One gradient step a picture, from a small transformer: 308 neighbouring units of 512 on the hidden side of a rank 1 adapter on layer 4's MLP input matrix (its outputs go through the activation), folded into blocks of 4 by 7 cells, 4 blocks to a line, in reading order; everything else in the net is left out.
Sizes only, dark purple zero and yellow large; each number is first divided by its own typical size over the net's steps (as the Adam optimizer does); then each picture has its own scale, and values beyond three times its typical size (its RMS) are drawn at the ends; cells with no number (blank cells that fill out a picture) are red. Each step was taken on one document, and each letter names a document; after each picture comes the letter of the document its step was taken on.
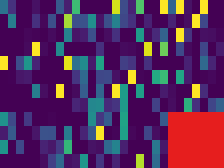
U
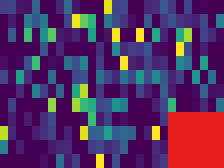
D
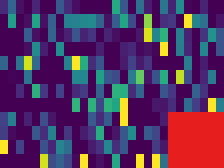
U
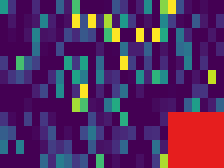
D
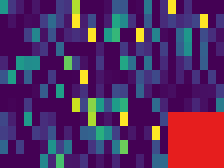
D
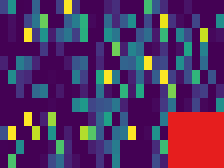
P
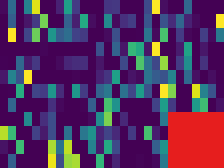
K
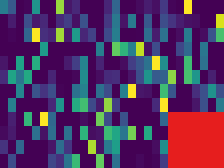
K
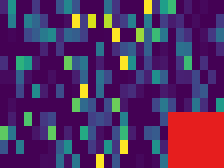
D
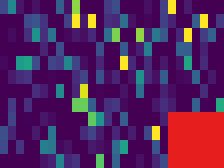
D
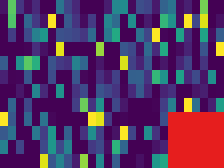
U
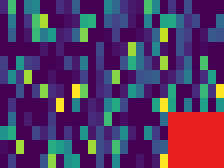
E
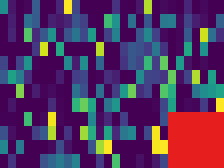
P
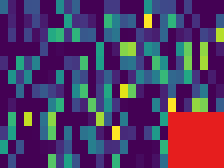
E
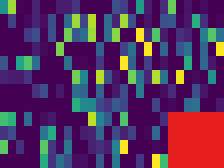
U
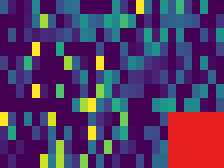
U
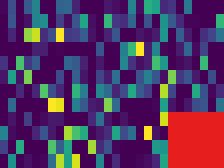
K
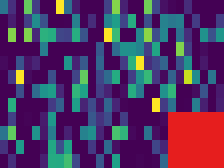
E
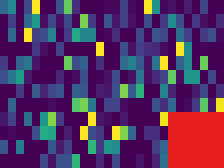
P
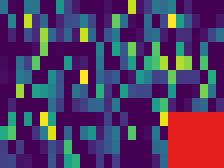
K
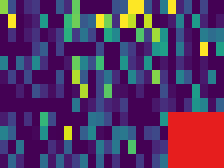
U
